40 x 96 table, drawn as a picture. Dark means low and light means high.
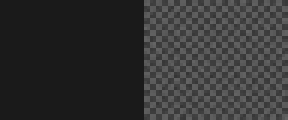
It is made of 1 by 2 panels. Panel 1,1: very low, flat. Panel 1,2: low, checkered.
